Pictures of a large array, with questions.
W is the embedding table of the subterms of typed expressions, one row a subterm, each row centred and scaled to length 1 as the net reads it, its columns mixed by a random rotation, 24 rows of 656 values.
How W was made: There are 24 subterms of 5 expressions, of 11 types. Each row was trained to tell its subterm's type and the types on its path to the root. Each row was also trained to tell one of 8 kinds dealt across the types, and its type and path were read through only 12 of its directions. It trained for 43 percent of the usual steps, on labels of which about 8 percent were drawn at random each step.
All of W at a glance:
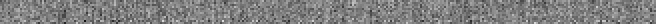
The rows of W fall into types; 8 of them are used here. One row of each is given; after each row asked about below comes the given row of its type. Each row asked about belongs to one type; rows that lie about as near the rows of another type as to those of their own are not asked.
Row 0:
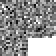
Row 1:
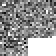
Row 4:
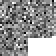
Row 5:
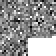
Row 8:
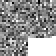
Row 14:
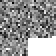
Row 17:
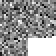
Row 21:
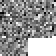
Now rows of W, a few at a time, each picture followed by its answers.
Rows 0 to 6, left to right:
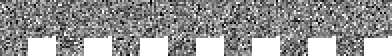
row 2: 0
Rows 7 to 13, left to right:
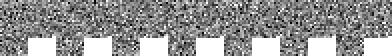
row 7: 0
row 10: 17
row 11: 0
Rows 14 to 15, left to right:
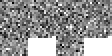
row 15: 4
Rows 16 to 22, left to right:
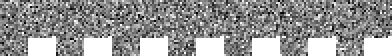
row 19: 5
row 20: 21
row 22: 14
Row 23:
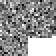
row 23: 17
